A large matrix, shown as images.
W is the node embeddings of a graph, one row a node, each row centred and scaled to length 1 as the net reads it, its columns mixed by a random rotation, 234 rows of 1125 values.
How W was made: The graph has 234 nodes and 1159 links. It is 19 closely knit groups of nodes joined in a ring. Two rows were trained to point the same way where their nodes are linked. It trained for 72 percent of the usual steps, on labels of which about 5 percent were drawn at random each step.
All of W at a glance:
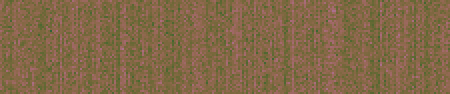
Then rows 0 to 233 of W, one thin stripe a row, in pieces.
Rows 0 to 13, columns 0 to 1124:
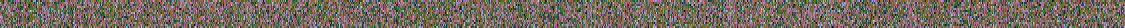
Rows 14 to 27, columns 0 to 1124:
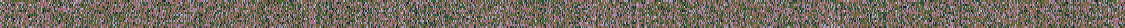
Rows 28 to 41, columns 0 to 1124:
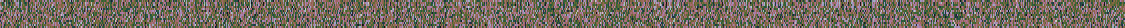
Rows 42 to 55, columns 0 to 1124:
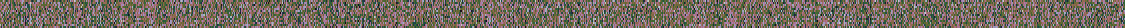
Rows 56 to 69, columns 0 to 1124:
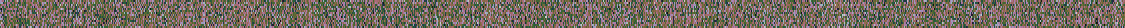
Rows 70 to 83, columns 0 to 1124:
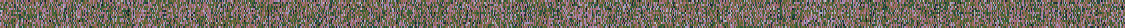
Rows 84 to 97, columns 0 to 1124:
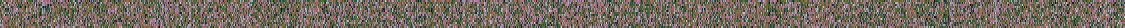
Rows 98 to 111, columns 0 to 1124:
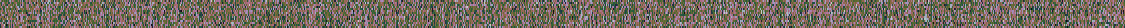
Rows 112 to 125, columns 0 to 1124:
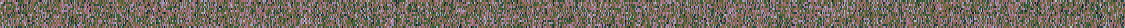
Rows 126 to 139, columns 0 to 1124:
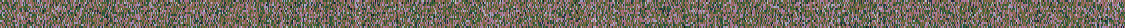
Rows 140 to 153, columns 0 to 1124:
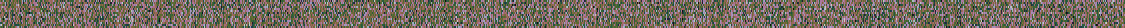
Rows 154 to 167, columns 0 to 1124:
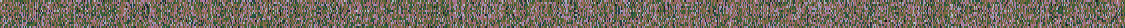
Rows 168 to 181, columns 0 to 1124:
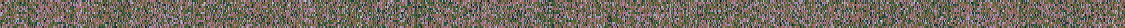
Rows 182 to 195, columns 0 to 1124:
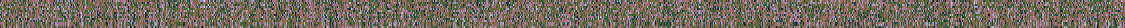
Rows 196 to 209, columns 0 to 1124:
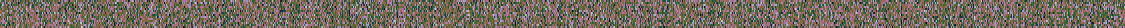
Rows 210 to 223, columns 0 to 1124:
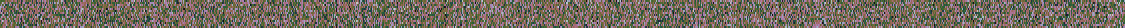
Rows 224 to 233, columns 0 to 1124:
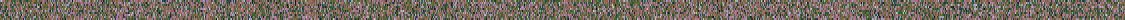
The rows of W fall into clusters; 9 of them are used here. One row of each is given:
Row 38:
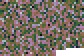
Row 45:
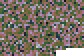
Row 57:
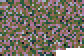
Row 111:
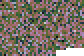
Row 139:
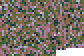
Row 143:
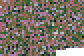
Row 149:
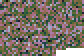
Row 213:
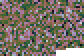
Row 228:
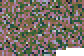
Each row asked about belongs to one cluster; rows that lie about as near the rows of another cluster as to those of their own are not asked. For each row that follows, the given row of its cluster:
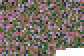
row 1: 149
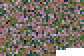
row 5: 139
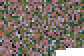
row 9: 45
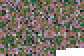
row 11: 139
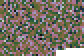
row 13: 38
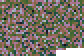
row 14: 57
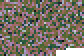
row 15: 111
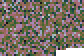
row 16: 139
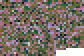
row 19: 149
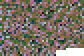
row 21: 111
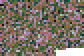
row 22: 213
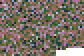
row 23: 139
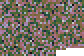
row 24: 111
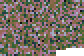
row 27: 139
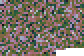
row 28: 213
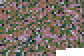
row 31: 213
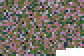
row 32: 57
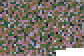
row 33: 45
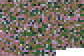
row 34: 228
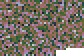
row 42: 111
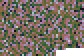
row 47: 38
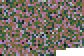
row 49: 57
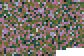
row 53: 139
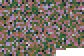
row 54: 149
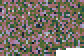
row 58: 228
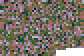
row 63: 149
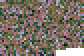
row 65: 57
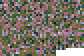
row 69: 139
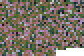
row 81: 213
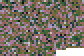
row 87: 149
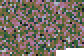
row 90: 38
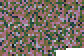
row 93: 45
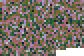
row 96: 57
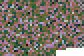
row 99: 143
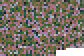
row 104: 139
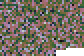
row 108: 111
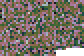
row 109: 228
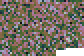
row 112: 38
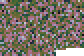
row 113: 213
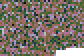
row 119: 139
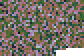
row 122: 45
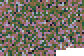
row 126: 111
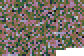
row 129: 143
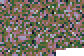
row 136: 213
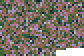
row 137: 111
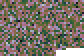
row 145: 149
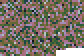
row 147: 139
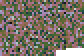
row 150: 149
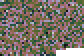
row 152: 57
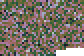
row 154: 57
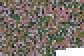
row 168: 45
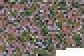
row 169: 149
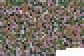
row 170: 57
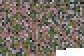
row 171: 213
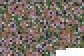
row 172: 45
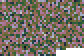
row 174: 57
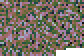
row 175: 213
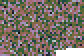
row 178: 45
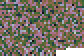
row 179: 111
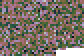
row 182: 228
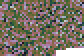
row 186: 143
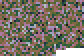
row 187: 149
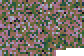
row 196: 149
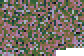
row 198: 143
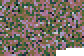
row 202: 143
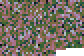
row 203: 213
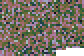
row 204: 228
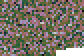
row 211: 143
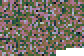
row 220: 143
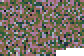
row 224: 57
